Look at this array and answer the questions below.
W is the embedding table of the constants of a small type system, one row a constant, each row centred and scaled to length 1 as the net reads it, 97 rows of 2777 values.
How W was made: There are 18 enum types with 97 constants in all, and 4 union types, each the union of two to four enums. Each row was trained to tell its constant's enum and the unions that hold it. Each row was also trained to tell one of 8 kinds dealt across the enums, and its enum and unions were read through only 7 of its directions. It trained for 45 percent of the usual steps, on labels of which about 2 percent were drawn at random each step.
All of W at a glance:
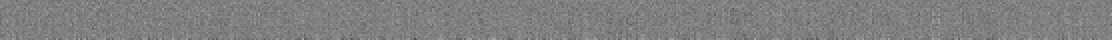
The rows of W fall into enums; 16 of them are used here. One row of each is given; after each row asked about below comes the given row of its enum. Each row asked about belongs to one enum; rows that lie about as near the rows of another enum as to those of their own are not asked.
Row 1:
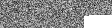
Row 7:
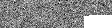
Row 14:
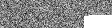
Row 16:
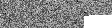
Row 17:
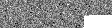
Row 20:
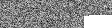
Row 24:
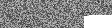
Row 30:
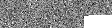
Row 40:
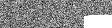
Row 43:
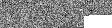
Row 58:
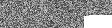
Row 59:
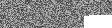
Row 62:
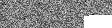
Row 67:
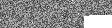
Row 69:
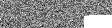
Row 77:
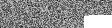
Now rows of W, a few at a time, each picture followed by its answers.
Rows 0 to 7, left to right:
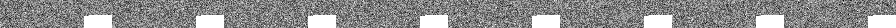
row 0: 1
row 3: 16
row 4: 69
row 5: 43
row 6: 14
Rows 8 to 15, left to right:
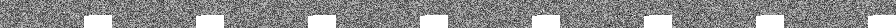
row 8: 1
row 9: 1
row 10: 43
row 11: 40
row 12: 62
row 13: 62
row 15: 40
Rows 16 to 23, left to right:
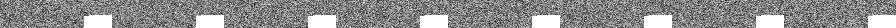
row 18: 43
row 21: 24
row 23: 40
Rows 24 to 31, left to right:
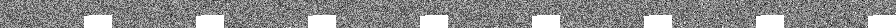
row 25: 14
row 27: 20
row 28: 59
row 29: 16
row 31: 17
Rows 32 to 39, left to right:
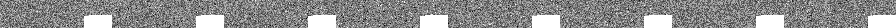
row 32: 69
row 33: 77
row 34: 77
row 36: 17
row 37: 69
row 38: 14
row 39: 58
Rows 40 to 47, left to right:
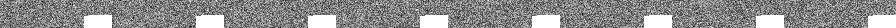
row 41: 7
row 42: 7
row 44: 14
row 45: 59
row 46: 20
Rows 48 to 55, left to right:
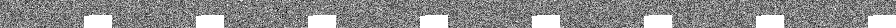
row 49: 40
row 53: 69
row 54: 1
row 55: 59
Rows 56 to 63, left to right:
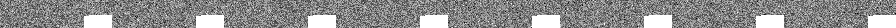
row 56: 59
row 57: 30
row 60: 7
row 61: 1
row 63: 7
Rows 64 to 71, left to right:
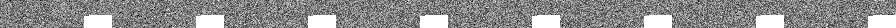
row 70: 77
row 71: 62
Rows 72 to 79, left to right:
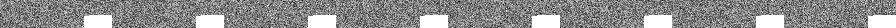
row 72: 77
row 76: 7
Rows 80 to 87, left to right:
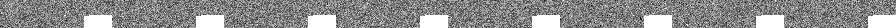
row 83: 59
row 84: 16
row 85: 17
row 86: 20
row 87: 1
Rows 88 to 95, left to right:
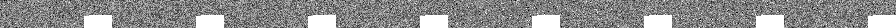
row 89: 69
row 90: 40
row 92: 30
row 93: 7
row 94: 17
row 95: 17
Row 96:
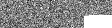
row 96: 69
